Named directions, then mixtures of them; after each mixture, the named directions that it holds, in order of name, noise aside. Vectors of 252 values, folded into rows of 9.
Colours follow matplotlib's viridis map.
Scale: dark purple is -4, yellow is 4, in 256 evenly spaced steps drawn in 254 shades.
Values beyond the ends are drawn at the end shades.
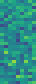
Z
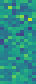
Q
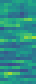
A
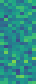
Z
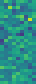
Q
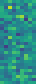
Q, Z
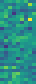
A, Q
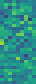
Q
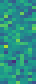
Z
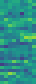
A, Z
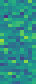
A, Q, Z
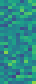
Z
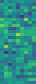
A, Q, Z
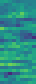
A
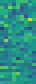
A, Q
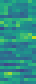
A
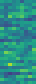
A, Z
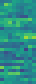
A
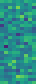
Q, Z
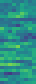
A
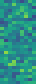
A, Q, Z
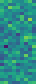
A, Q, Z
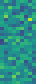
Q, Z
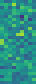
Q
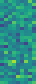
Z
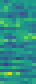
A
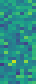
Z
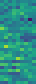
A, Q, Z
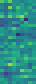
A, Q, Z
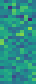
Q
